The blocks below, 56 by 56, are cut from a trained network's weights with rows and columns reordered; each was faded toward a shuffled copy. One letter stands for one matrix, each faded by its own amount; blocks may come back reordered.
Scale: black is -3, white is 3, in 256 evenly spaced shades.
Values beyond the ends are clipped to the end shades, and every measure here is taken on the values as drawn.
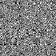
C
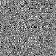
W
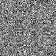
C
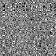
W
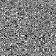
W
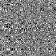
W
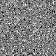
C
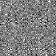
W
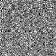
C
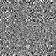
W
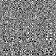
W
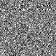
C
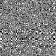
W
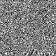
C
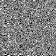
C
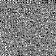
W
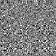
W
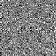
W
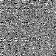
C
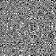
W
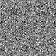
C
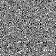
C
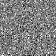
C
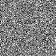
C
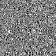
C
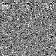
C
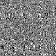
W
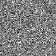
C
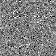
C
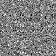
C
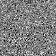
C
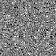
C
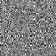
W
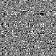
W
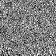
C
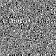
C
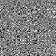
W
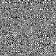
W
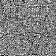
C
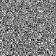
W
